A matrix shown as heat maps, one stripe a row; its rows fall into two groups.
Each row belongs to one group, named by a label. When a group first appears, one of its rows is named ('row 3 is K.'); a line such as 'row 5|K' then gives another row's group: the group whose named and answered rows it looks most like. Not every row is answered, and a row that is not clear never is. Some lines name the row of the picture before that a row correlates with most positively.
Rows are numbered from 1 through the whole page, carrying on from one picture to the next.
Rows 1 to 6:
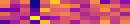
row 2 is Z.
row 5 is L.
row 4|Z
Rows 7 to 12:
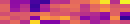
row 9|Z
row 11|Z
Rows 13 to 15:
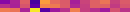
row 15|L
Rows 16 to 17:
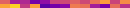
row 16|Z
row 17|L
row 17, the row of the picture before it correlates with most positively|15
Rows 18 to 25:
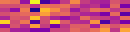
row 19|Z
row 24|L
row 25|Z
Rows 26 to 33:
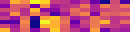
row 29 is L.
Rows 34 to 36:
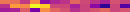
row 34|L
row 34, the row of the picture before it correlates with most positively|28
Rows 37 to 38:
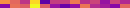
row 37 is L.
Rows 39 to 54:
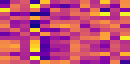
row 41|L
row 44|Z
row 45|Z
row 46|L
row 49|L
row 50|L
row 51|L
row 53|L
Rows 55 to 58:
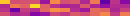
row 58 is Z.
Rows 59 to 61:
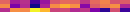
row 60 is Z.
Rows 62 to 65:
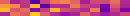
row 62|Z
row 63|L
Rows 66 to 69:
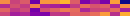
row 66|Z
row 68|Z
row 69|Z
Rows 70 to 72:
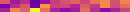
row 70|Z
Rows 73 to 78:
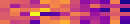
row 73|Z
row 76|L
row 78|Z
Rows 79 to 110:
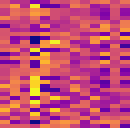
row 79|Z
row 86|Z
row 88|Z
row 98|L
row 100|L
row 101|L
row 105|L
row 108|L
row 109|Z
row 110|Z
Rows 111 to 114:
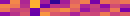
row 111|L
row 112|L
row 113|Z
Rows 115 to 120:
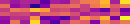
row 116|Z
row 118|Z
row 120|L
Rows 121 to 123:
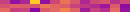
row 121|L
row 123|Z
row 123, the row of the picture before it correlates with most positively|118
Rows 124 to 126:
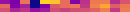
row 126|Z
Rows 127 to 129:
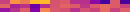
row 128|Z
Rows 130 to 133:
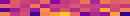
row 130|L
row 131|L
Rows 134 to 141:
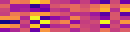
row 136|Z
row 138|L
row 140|L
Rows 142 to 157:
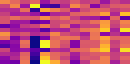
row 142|L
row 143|L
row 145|Z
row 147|Z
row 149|Z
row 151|Z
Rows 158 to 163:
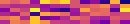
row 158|Z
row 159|Z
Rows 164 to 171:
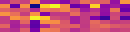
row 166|Z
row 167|L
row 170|Z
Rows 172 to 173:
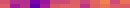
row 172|Z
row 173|Z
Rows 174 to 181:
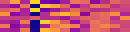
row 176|L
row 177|Z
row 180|Z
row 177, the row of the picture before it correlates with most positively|173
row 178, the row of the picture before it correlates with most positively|172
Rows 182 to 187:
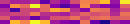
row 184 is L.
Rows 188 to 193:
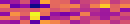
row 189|Z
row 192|L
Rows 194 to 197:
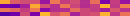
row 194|L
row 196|L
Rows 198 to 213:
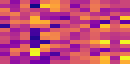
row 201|L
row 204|L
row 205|Z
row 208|Z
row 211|L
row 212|Z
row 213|Z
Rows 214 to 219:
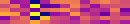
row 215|L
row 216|Z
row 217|L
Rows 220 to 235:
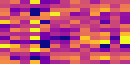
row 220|L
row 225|L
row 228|Z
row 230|Z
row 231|L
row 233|Z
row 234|Z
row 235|L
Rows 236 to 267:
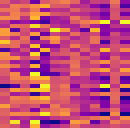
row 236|Z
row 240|L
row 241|Z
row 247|L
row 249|L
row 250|L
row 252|L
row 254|L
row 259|Z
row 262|L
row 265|Z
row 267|L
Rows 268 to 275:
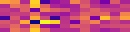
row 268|L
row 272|L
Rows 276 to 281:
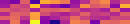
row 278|Z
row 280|L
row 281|L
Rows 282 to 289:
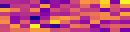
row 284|L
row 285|Z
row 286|Z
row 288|L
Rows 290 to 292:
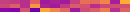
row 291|L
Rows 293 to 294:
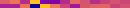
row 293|L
